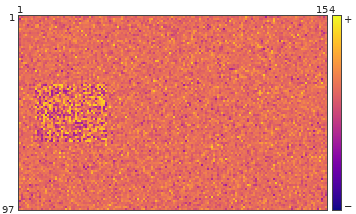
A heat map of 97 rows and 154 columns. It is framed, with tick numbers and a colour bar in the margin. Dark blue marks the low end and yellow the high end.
The middle left is the roughest part. No regular stripes run through it. There is no overall slope. The distribution is heavy-tailed on both sides. The halves do not mirror each other. In the middle left lies a patch that is rougher than the rest.
